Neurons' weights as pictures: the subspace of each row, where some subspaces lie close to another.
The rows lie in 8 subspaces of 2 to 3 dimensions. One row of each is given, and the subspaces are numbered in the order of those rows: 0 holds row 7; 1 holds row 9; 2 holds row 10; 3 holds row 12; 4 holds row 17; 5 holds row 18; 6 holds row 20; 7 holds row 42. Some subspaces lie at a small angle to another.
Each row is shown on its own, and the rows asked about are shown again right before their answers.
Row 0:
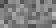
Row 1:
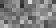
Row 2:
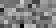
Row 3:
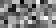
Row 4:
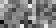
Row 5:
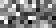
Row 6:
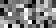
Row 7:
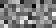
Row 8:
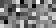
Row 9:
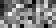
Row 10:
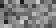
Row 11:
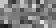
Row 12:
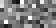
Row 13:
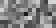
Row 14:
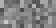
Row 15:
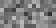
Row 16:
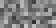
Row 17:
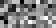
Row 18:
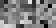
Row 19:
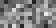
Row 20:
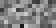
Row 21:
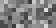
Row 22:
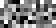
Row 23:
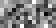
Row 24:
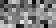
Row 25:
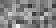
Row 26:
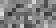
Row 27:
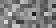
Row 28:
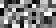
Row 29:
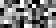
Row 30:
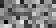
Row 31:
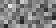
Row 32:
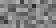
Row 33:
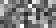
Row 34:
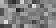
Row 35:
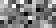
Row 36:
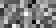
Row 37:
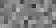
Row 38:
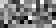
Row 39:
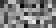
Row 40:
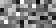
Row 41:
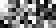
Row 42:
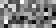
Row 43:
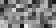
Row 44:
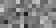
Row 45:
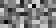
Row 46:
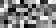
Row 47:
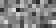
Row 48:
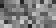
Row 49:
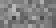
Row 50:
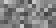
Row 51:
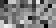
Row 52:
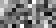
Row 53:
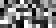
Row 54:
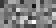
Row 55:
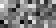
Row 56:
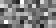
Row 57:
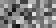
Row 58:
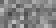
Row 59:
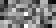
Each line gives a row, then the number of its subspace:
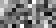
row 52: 1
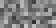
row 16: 7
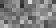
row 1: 2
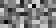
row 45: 3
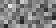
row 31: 7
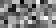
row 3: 4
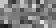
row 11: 5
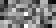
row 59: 4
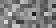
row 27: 7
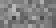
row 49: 4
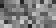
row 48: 2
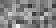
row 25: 7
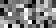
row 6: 7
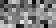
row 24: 5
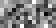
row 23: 1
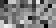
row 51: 5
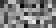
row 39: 7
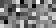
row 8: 6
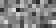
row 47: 6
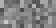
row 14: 3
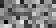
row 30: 2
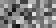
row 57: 7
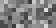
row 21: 5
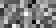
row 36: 7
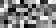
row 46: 4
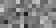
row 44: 6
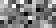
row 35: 4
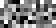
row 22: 0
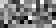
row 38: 0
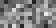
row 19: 1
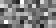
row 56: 3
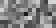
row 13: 4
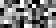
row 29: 3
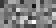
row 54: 0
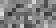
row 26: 1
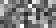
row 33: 3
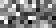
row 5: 4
